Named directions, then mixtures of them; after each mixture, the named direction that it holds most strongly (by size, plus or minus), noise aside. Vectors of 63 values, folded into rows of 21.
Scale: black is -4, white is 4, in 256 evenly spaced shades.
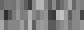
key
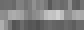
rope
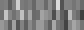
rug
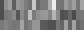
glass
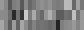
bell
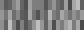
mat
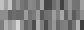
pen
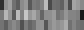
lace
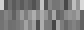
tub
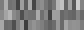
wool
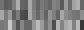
mat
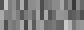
wool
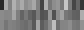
tub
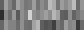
glass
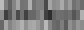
lace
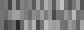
pen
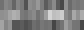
rope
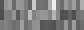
glass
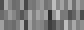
wool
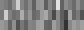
rug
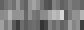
rope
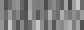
mat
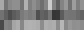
rope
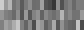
pen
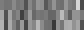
mat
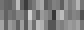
key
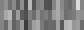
wool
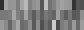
tub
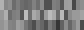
pen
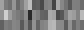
key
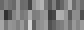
key
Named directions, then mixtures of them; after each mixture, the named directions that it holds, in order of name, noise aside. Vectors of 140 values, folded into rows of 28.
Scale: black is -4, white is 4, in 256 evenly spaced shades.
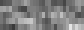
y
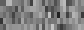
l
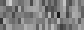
l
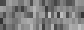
l, y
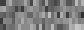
l, y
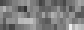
y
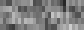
l, y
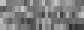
l, y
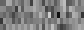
l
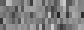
l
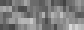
y
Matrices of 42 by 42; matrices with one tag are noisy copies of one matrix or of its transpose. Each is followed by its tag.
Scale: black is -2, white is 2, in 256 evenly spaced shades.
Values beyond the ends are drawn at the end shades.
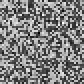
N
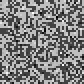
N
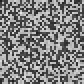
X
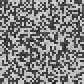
X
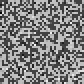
X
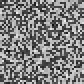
X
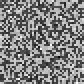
X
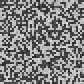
X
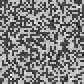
X
